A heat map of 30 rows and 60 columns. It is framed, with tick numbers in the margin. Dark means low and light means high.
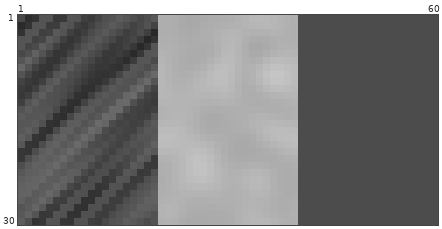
The table splits into one row of 3 panels. Panel 1,1: low, slanting up to the right. Panel 1,2: high, blotchy, faint in contrast. Panel 1,3: low, flat.
